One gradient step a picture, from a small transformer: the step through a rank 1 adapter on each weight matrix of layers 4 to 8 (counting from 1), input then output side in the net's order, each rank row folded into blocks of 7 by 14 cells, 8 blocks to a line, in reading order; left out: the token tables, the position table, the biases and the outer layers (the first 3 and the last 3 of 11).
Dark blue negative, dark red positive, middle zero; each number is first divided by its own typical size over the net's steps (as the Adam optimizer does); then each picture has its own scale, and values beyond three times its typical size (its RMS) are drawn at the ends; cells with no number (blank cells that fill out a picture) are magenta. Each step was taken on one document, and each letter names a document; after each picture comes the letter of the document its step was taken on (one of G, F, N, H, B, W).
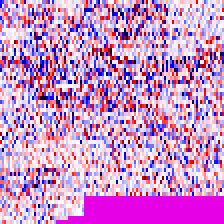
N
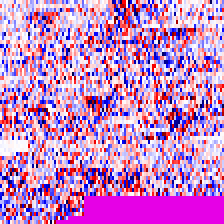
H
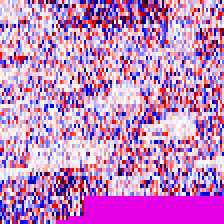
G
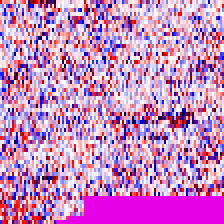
N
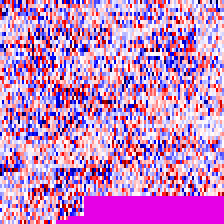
H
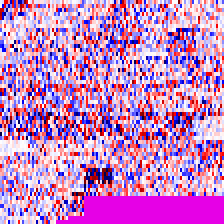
H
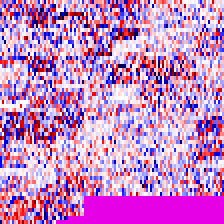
G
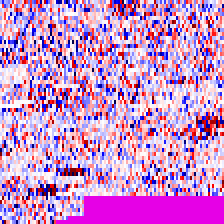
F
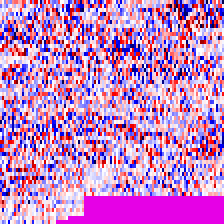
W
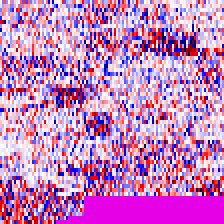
H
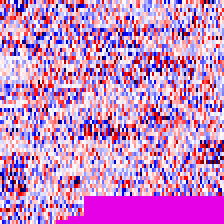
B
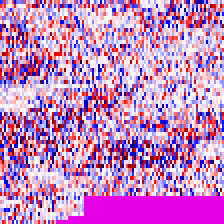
W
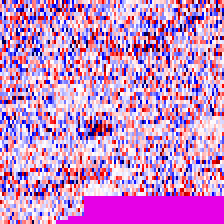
B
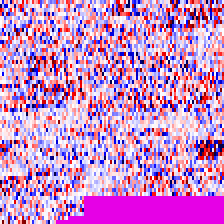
B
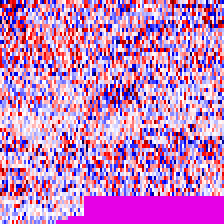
W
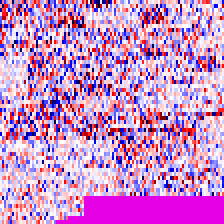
N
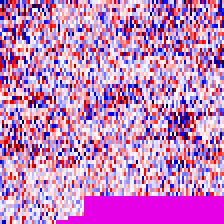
W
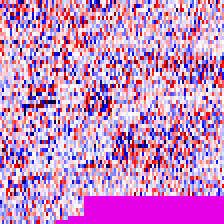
N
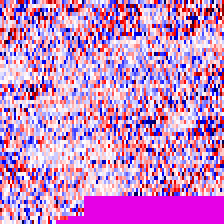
B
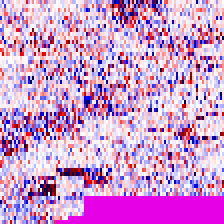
F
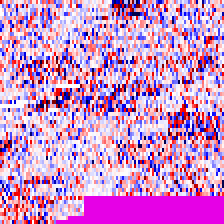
F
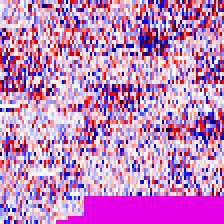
W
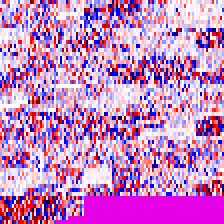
H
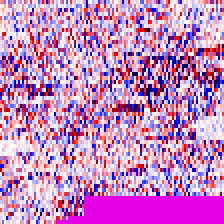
H
